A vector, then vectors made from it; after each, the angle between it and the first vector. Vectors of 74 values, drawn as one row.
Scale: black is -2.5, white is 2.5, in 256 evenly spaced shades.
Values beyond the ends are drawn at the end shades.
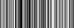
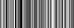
nearly parallel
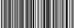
orthogonal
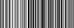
orthogonal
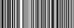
partly opposed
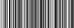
partly aligned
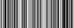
partly opposed
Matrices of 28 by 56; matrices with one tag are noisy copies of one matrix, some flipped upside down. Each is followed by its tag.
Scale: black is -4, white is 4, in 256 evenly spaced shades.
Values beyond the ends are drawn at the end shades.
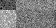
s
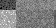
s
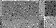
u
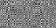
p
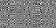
p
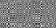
p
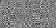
p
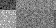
s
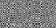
p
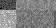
s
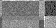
u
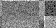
u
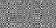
p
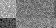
s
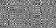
p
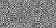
p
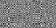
p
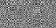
p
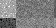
s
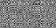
p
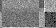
u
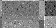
u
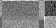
u
